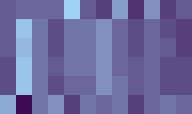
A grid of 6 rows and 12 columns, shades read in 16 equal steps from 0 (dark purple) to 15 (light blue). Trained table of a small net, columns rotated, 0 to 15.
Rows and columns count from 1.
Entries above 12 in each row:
1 1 1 1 1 0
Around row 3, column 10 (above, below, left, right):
7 7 5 6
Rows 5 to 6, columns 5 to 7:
7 7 10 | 4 8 7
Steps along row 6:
down up up down up down up down up up down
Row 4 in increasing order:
5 5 5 6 6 7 7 8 8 8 10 14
